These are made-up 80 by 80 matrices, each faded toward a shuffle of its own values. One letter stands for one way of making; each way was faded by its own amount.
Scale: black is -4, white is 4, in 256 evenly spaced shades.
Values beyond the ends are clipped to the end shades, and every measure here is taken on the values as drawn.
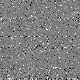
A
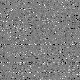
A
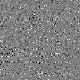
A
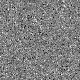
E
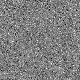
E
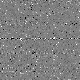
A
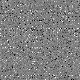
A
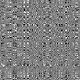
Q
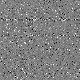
A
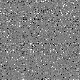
A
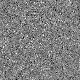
E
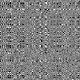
Q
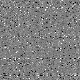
A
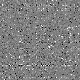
A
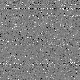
A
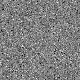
E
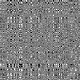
Q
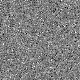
E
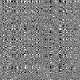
Q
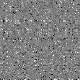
A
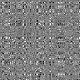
Q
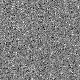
E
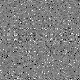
A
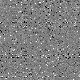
A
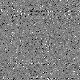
A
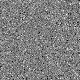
E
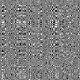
Q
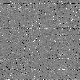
A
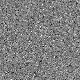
E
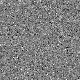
E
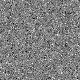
E
